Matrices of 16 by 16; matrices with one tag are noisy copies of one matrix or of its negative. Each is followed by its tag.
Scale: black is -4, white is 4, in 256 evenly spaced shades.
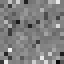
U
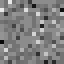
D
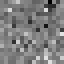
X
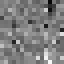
X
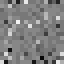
U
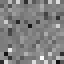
U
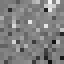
X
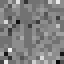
U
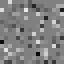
D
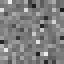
D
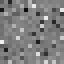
D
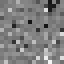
X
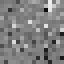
X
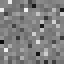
D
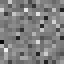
D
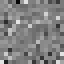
U
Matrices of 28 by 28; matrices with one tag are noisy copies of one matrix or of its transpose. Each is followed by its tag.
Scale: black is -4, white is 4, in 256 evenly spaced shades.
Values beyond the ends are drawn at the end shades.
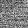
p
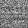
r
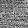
p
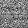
r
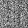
r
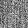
p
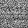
r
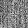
p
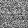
r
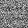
r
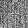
p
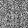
r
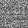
r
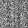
r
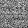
r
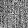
p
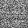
r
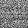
r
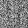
r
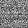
r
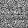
r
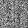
r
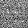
r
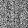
r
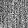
p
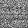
r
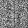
r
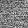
p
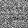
r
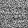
r
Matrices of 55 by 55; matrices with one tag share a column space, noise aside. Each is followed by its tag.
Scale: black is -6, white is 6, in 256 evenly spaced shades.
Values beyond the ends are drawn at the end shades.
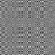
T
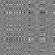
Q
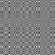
T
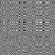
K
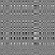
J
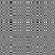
K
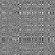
Q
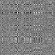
Q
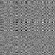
K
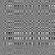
J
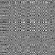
K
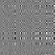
J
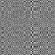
T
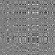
Q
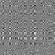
J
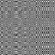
T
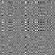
K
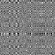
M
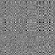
K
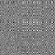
K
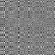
T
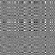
K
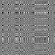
Q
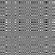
K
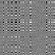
K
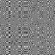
T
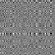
M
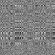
J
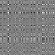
Q
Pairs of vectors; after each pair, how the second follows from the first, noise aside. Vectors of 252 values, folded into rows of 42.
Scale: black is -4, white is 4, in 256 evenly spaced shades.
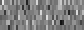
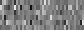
shuffled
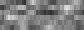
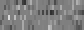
partly zeroed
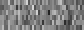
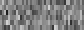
shuffled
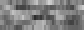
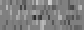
partly zeroed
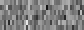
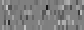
partly zeroed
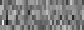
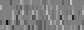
partly zeroed
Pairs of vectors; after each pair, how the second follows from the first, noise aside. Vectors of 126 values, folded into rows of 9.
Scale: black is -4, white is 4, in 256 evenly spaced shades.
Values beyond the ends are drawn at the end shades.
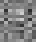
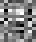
scaled up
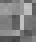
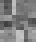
wrapped around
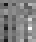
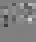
partly zeroed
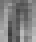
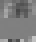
partly zeroed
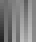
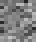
shuffled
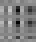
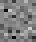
shuffled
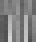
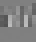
partly zeroed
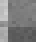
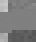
partly zeroed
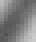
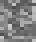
shuffled
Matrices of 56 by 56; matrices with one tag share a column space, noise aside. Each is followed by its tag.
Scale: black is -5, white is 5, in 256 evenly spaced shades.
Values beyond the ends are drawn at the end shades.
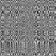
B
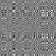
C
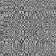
B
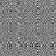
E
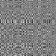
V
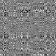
C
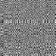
V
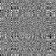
C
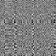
V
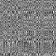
B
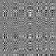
C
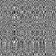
B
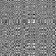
V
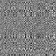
C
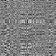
V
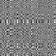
V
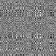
C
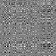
E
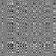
E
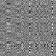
E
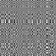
V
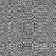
E
